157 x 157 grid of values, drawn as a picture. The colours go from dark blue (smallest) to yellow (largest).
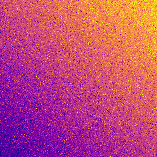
There is an overall slope up to the top right. Fine speckle covers the field. The ninth with the highest average is the top right. The histogram is bell-shaped.
